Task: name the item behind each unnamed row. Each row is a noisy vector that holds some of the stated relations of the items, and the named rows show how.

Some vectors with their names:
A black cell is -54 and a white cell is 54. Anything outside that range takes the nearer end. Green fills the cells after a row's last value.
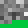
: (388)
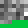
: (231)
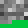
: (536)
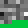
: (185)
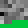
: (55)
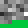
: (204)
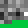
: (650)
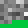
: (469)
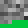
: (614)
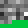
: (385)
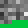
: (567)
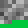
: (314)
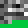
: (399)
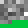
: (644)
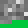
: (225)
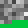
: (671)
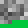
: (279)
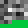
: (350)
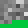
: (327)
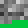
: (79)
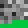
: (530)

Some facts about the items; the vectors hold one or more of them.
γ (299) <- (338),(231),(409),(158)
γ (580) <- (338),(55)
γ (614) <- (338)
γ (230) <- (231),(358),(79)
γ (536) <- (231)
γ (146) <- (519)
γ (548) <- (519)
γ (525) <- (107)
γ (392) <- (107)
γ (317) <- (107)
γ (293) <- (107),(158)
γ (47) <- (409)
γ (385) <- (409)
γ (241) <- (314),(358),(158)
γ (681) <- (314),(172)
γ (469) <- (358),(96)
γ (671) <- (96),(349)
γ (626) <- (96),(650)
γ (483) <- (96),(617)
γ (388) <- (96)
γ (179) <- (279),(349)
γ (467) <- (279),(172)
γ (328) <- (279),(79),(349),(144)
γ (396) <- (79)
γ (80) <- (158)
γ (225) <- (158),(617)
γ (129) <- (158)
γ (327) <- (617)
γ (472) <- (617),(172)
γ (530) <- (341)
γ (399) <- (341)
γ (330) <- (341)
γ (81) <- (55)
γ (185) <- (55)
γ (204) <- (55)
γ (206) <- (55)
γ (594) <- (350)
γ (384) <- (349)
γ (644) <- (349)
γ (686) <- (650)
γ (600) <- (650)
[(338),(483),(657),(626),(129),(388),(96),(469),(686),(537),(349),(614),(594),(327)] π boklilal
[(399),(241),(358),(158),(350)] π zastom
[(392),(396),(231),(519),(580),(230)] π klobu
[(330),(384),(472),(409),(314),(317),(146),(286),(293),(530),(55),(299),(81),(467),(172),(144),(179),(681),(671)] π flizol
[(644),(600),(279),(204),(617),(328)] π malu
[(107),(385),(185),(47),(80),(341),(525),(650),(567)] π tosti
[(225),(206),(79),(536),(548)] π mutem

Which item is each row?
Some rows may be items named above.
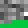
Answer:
(580)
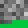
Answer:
(548)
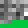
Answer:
(231)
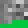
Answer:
(129)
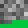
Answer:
(548)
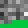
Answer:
(567)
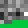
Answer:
(650)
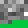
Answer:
(600)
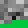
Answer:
(96)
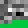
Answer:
(358)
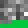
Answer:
(525)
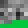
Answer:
(107)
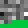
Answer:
(185)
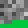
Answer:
(286)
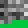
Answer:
(341)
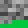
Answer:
(338)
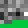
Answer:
(650)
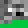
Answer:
(158)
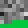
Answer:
(81)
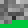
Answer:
(349)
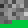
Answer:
(146)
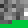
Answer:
(519)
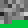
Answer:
(81)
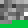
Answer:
(396)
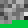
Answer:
(299)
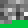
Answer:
(80)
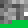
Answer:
(392)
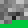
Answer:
(96)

